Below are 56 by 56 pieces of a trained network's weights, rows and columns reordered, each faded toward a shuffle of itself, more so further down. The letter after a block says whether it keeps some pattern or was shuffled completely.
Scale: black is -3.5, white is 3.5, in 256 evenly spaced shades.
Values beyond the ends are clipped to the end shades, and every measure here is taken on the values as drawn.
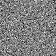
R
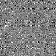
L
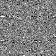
L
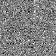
L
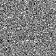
L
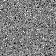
R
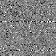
L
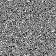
R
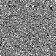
L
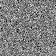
R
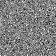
R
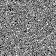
R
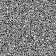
R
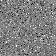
R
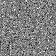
R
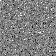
R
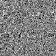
L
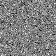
R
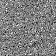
R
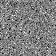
R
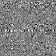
L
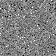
R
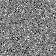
R
